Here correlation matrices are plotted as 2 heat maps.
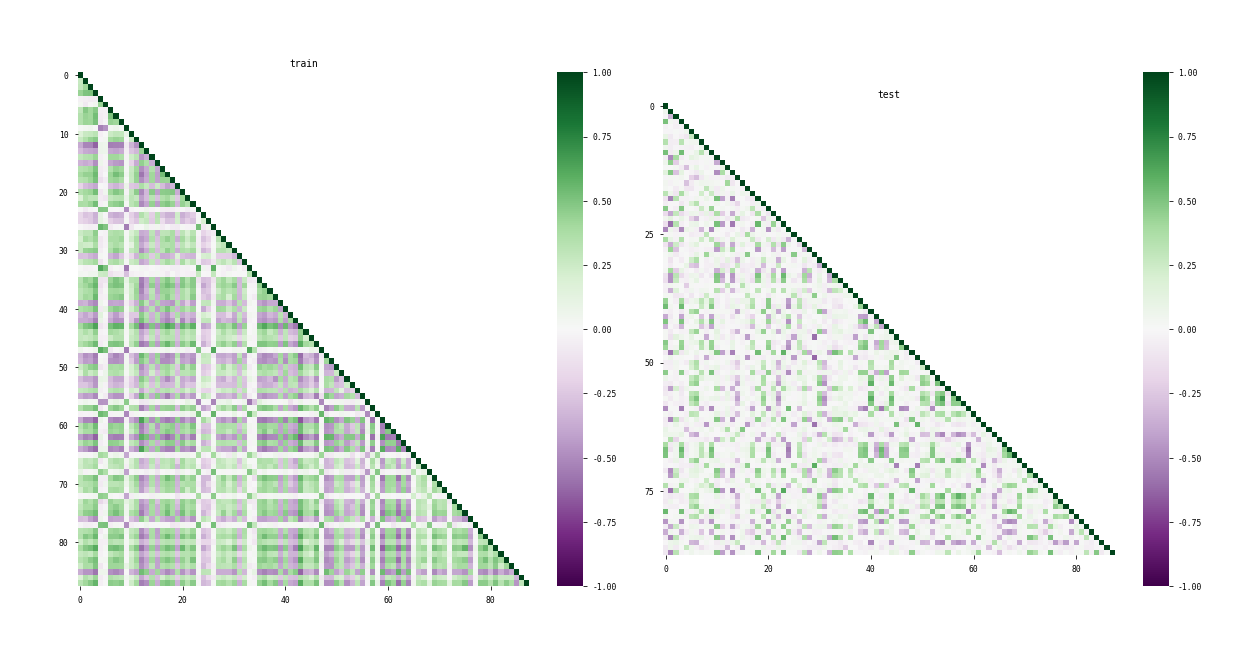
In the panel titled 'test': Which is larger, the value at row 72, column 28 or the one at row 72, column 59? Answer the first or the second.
the second
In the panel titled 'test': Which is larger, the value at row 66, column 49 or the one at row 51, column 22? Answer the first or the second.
the first
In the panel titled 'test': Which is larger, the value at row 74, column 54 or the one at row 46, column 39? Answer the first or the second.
the second
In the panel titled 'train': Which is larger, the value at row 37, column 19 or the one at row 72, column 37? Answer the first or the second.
the second
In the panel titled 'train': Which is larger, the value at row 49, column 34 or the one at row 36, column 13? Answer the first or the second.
the first
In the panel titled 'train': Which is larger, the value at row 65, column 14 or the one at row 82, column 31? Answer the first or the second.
the first
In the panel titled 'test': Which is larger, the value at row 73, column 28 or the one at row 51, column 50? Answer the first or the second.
the second
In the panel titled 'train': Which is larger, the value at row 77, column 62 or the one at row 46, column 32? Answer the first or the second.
the second
